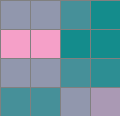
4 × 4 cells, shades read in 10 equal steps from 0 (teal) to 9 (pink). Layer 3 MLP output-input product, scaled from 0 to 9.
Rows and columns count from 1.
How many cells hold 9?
2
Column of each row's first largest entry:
1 1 1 4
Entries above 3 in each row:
2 2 2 2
